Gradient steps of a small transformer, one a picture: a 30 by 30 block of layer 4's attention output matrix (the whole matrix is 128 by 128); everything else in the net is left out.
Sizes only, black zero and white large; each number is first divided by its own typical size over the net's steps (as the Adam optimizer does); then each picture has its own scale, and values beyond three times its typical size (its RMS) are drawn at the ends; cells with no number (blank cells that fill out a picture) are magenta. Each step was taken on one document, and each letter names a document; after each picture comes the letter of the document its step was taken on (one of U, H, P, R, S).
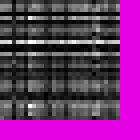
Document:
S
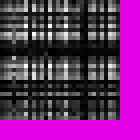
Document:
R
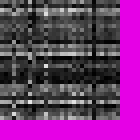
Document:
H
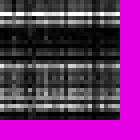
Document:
H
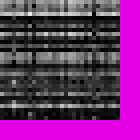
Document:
H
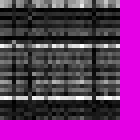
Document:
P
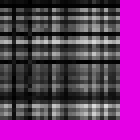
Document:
S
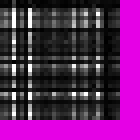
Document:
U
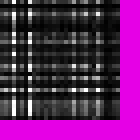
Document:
U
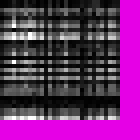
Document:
R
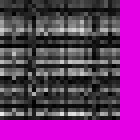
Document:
H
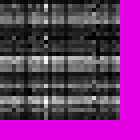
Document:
S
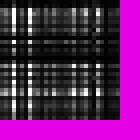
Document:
U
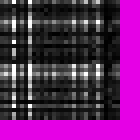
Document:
U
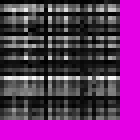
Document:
R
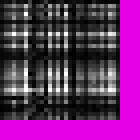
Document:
R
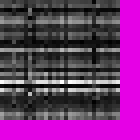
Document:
H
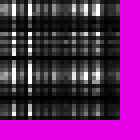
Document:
U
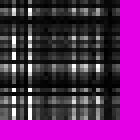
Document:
U
